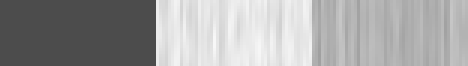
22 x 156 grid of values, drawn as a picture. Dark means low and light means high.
It is made of 1 by 3 panels. Panel 1,1: low, flat. Panel 1,2: very high, streaked downward, faint in contrast. Panel 1,3: high, streaked downward, faint in contrast.
